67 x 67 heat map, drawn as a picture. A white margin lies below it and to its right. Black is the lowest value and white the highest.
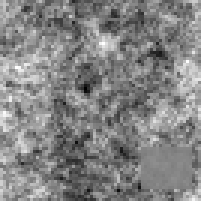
The bottom right is the smoothest part. In the bottom right lies a patch that is calmer than the rest. There is no overall slope. There are no regular stripes. The texture is blotchy.
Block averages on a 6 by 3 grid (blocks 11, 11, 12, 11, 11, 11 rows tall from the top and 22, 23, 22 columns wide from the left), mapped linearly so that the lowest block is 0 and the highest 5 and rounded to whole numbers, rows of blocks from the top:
2 1 2 / 4 3 2 / 5 1 4 / 4 2 4 / 3 0 3 / 4 0 3
